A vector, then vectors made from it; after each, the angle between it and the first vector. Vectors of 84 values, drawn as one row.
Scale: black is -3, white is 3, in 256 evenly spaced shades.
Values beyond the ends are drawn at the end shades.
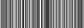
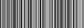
nearly opposite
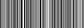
nearly opposite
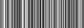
partly opposed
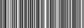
orthogonal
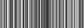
partly aligned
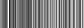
orthogonal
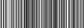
orthogonal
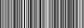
nearly opposite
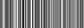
partly aligned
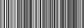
partly opposed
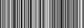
nearly opposite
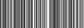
partly opposed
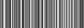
partly aligned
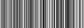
partly opposed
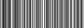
orthogonal
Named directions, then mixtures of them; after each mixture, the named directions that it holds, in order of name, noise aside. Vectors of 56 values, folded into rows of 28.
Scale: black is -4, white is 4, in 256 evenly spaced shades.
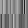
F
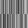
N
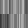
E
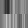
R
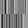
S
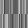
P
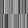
P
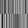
F, N, S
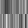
N, P, R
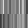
E, P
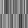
F, P, R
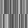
P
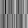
N, R, S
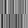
S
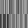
E, N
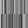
F, P, S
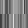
E, F, R
